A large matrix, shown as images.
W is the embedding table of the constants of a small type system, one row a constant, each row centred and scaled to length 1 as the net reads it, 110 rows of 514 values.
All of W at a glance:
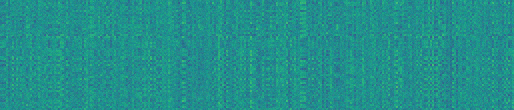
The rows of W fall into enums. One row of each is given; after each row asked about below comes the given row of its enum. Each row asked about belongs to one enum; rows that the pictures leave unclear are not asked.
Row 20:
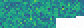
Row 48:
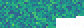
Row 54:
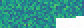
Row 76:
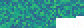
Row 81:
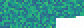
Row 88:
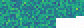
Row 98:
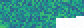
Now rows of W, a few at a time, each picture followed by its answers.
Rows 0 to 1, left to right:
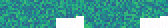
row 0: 88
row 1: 98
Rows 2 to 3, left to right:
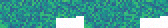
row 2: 98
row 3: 98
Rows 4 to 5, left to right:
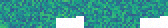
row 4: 98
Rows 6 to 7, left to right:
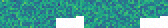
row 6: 88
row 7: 76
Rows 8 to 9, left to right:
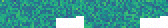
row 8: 88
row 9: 98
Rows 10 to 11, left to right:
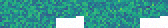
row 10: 81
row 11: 20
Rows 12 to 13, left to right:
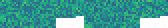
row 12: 88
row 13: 98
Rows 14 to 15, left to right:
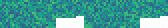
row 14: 48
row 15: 98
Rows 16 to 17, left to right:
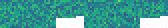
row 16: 76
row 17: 20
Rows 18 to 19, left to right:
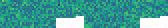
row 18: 88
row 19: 98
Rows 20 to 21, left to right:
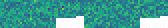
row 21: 76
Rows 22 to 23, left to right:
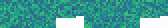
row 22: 76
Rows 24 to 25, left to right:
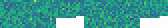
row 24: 20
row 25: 88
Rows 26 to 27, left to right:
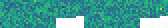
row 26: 20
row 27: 88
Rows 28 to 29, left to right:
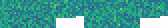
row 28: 54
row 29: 20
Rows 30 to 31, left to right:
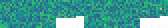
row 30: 98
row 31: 88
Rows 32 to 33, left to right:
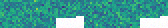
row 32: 20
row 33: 48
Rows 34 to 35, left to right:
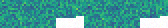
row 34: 88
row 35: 88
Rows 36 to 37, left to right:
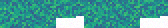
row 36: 76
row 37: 76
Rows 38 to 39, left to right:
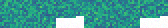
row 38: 81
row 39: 76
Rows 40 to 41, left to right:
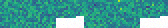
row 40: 81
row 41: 20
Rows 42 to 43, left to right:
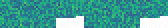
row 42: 88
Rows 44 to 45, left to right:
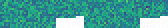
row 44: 81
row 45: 20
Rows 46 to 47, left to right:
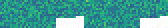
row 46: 81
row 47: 88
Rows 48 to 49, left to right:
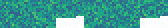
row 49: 76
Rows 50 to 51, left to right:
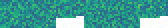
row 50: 76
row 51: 54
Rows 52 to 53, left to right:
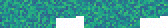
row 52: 81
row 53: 76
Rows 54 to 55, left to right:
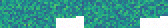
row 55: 76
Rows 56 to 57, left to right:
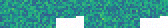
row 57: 88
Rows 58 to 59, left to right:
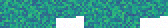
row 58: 81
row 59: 81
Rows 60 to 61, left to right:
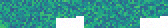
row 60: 98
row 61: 76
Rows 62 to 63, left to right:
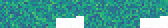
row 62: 48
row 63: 88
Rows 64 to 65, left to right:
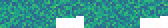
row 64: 76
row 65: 76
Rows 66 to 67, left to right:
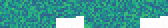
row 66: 81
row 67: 98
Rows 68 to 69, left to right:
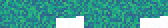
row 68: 81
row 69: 81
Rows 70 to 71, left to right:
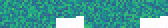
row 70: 81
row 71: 98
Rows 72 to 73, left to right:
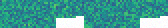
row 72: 54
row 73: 98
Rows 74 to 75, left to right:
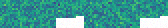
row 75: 48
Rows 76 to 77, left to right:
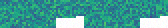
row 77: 88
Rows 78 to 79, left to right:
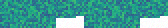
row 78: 81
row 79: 81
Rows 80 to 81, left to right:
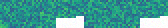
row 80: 98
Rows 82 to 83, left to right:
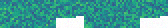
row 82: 76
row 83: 98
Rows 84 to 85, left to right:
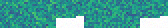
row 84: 48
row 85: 81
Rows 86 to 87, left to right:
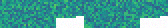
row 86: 54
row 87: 98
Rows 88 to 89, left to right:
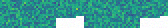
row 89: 81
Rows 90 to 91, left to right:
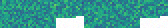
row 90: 54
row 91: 76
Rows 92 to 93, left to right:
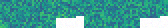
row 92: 98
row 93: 88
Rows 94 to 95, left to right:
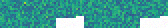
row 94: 88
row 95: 81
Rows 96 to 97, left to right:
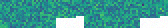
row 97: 88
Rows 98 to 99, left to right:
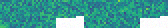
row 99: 20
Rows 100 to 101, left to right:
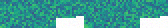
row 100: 76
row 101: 98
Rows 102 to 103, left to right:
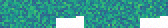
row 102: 81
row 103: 54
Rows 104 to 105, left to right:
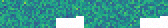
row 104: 88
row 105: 76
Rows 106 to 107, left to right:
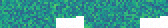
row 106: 54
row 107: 98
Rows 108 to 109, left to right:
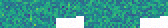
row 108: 20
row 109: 81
